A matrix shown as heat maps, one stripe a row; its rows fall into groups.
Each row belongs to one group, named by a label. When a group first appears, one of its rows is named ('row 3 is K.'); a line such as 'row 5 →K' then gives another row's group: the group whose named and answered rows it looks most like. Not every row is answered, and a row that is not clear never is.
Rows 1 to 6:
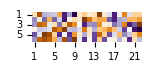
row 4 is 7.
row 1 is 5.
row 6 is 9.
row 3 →9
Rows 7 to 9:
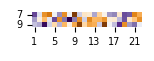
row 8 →5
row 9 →7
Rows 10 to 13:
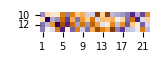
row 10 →9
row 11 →7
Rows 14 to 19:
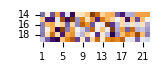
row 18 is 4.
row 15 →7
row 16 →9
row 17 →7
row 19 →7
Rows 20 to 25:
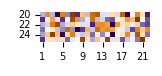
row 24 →4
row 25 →9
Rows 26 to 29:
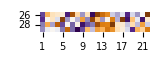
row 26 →9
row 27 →7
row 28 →5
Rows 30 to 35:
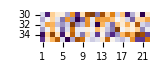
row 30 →7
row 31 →5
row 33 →4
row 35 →9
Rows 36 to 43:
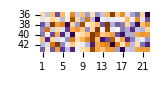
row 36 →7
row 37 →4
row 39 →9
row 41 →7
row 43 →5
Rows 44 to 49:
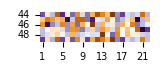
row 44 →5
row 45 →9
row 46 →7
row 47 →4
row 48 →4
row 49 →5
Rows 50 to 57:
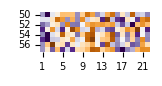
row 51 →9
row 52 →5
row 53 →4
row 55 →7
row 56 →9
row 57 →5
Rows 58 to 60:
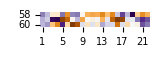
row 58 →5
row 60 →4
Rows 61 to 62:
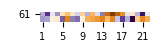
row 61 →7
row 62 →5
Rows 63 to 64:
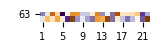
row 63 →4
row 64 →9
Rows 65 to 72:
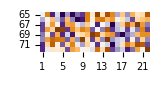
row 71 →4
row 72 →9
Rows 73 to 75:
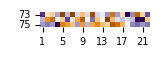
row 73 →7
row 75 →7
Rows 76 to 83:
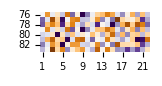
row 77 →4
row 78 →4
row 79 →5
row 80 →7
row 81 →9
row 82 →4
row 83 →9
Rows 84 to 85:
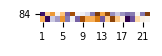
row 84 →9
